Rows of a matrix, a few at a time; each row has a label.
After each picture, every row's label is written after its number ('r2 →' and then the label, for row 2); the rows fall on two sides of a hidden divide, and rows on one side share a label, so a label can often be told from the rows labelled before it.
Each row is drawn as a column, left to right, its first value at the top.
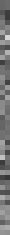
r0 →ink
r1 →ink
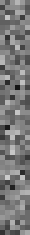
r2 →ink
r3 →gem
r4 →ink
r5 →ink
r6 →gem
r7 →ink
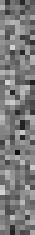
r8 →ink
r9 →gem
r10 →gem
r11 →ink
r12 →gem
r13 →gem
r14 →ink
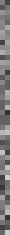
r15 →ink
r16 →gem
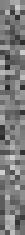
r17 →gem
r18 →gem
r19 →gem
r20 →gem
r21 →gem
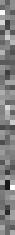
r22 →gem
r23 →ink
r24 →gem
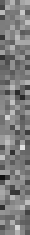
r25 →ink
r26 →ink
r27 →gem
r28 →ink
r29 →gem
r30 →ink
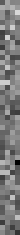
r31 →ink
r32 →ink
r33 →gem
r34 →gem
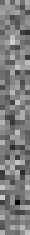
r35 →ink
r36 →ink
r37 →ink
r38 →ink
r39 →ink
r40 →gem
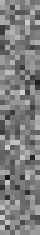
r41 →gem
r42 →gem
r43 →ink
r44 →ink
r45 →ink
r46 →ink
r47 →ink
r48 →ink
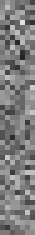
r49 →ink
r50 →gem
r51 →gem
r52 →gem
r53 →ink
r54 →ink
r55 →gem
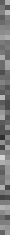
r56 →ink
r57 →ink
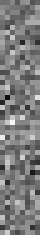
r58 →gem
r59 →ink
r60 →ink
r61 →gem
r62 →gem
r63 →ink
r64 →gem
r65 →gem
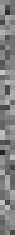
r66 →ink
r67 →gem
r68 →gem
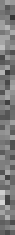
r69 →gem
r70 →ink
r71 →ink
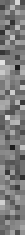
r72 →gem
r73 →gem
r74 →ink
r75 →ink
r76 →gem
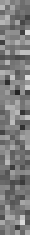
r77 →gem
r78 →ink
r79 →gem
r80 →ink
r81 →ink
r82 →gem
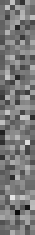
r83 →ink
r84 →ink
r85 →ink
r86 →gem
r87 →gem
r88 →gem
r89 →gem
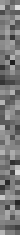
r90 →ink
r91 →ink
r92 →gem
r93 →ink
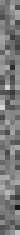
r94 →gem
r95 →gem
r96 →ink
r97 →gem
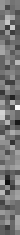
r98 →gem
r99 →ink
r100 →ink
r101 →gem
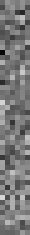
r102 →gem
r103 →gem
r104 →gem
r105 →ink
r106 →gem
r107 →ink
